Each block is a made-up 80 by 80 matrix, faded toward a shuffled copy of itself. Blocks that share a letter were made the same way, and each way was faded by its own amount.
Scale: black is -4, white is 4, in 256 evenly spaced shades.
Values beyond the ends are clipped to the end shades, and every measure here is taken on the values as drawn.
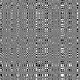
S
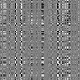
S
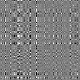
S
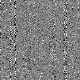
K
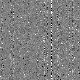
K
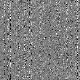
K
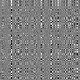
S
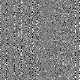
K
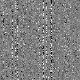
K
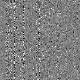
K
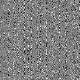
K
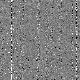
K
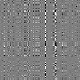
S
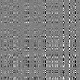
S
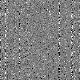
K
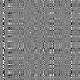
S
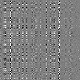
S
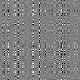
S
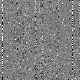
K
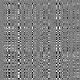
S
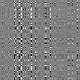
S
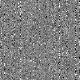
K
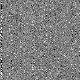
K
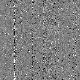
K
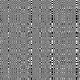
S
